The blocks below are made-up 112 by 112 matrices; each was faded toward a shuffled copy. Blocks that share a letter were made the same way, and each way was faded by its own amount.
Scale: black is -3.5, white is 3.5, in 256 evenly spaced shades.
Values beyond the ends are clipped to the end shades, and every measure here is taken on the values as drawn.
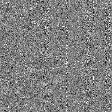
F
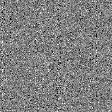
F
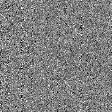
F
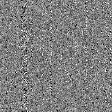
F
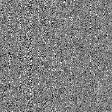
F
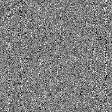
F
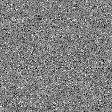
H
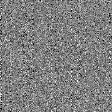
F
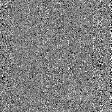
F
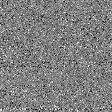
H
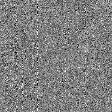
F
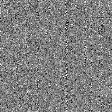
F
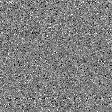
H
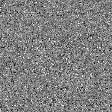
H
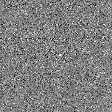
H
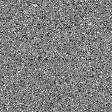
H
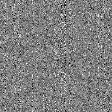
F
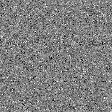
H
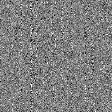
F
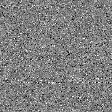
H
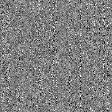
F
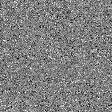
H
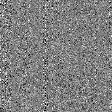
F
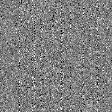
F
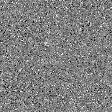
H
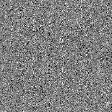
F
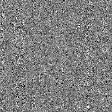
F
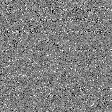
H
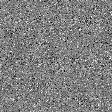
H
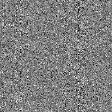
F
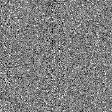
F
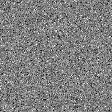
H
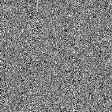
F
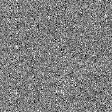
F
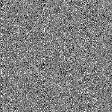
F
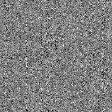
F
